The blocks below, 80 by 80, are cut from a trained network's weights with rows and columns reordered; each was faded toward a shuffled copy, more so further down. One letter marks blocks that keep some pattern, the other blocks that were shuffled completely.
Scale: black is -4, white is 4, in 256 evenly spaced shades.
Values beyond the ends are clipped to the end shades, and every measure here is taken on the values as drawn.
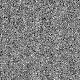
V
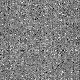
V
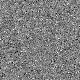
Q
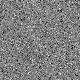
Q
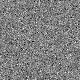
Q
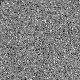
Q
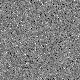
Q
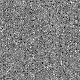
V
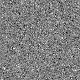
V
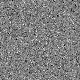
Q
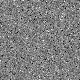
Q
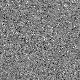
V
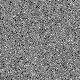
Q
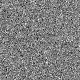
Q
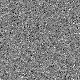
Q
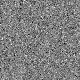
Q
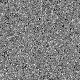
Q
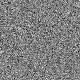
V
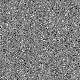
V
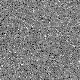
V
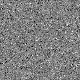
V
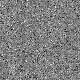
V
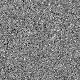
Q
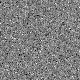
Q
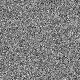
Q
